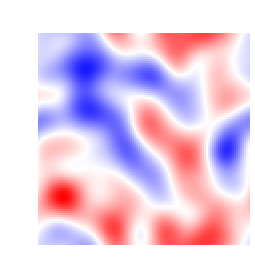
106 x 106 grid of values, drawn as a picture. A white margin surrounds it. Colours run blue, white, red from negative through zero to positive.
No regular stripes run through it. Overall the values sit about 50% of the way up the scale. The texture varies smoothly and slowly. The halves do not mirror each other. The ninth with the lowest average is the top left. No lone cell stands out from its neighbours.
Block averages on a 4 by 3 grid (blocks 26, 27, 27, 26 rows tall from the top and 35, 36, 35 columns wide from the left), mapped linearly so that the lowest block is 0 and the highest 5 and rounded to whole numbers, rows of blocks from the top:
0 2 4 | 0 2 2 | 4 2 3 | 4 5 5
